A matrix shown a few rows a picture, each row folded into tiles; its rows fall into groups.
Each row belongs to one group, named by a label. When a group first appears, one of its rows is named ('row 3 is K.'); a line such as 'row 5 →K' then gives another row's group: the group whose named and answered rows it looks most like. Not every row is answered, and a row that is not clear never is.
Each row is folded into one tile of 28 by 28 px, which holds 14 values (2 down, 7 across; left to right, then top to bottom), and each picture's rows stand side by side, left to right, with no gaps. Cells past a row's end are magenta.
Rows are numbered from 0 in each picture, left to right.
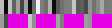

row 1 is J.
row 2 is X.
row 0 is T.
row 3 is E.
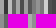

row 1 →X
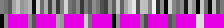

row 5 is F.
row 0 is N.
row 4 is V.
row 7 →E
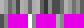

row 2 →J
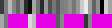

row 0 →J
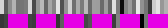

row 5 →N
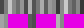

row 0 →J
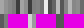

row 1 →X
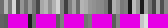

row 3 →F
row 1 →N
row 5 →E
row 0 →F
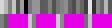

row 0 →F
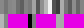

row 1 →V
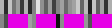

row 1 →J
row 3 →T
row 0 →T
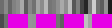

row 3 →J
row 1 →X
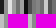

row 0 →J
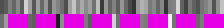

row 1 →T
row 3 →F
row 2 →N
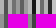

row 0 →T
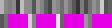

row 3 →X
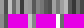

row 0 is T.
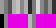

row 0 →N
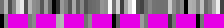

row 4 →V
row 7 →V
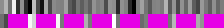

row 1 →E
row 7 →E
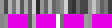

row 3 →J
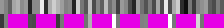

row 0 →N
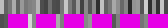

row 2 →J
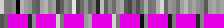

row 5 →V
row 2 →X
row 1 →N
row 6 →N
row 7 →N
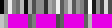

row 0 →J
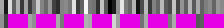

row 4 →J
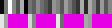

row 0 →J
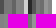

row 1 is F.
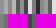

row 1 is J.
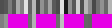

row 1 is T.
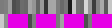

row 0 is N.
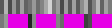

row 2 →T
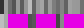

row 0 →E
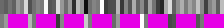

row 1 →X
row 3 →X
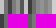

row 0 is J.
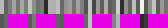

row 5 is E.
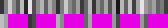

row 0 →J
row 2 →J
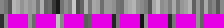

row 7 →T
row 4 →N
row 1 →F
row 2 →X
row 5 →N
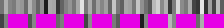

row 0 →V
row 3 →V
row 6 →J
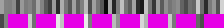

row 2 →E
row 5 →E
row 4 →J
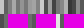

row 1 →F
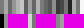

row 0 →V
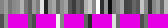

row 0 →V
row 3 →F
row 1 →F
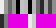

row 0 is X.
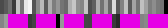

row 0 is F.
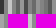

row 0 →J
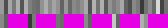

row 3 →T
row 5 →X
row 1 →N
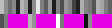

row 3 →N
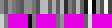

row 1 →N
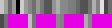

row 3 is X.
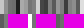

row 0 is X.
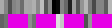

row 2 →E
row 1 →F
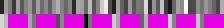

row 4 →E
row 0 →E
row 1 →T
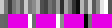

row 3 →V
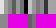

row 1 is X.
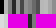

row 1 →N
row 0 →E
